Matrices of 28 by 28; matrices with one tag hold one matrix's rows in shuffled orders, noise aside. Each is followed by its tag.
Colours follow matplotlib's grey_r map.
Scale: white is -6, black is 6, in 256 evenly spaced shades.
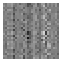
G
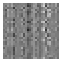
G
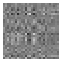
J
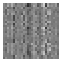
G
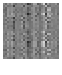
G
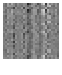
G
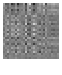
J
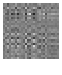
J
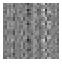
G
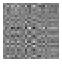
J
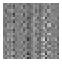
G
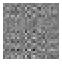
J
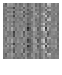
G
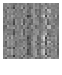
G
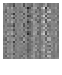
G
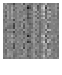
G
